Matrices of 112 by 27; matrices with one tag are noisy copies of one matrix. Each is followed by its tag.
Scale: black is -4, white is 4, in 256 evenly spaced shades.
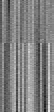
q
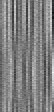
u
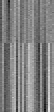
q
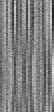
u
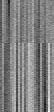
q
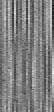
u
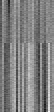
q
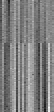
q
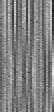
u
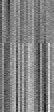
q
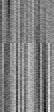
q
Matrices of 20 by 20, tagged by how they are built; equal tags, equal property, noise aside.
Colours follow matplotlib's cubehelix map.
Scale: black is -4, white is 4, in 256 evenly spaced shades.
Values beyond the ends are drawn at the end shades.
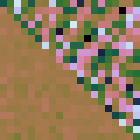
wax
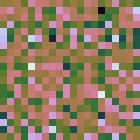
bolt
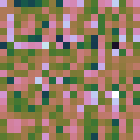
bolt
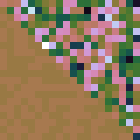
wax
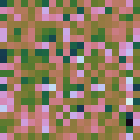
bolt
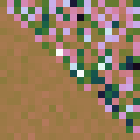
wax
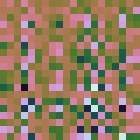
bolt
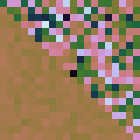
wax
